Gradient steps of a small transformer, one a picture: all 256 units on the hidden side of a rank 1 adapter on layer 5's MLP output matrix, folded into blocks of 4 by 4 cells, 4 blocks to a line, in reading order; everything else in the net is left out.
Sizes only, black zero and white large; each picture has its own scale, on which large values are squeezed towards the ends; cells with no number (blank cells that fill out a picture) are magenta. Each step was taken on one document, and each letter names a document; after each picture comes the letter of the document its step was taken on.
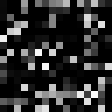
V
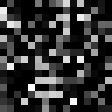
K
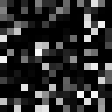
V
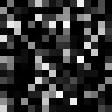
K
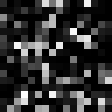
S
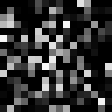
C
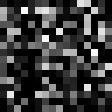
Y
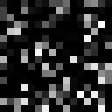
V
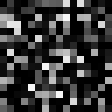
K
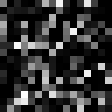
S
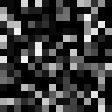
V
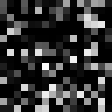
V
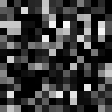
Y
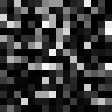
Y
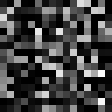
Y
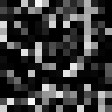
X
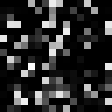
C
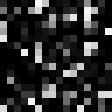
X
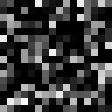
V
